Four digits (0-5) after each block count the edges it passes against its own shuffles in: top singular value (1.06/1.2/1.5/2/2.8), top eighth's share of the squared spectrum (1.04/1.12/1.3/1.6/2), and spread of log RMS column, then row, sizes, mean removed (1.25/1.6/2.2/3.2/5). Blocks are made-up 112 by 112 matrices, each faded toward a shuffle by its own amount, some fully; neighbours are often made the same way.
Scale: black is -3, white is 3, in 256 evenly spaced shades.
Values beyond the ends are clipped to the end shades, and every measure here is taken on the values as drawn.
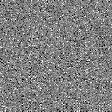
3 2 1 1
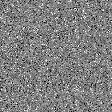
3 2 1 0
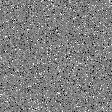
1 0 0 0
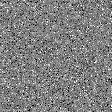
3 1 0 0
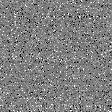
3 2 0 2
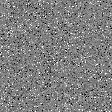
3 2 0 1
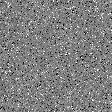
1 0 0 0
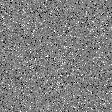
2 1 0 0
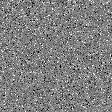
0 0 0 0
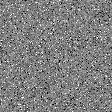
0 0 0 1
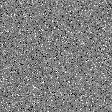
0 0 0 0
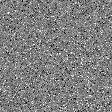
0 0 0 0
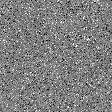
0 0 0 0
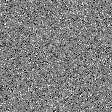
0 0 0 0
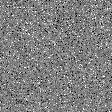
0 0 0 0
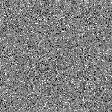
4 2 1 1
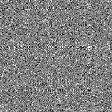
4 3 2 2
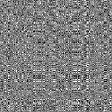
5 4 3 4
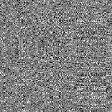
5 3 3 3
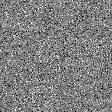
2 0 0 0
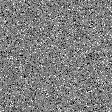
2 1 0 0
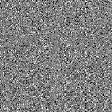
4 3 2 2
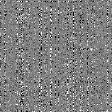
2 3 4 3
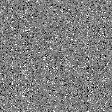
1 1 3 2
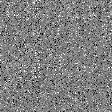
1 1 2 2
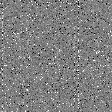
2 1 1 0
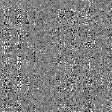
2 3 4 3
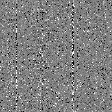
2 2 3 1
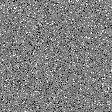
2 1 0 0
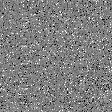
3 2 0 0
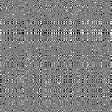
5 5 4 4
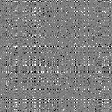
5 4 3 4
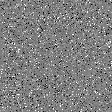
3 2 0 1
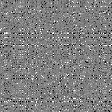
5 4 2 3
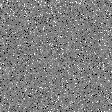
2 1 0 0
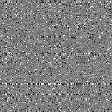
5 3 2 3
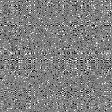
5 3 2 3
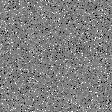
2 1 0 0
